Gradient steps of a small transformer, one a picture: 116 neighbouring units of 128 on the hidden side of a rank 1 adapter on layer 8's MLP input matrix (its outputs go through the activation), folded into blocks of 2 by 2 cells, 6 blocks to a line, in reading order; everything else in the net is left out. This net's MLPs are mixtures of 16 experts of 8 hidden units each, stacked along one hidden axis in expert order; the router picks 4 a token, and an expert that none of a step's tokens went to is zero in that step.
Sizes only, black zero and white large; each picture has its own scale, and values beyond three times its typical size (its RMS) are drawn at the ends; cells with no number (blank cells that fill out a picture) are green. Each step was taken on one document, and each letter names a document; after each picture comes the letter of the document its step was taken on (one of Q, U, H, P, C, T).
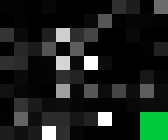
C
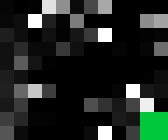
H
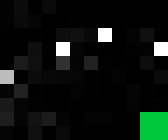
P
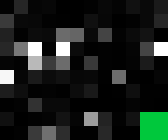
P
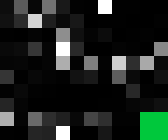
P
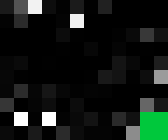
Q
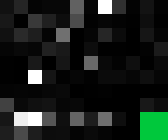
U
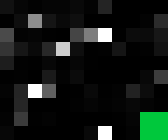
H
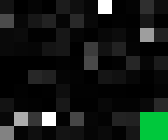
U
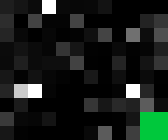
H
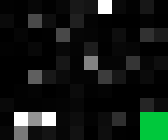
U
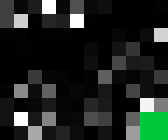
Q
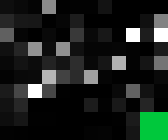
H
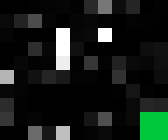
P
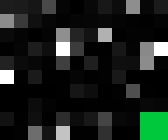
P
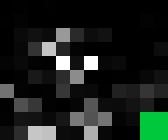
C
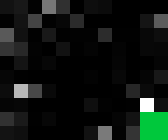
H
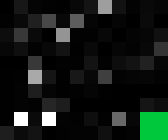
U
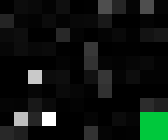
U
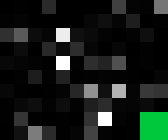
C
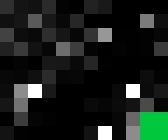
H
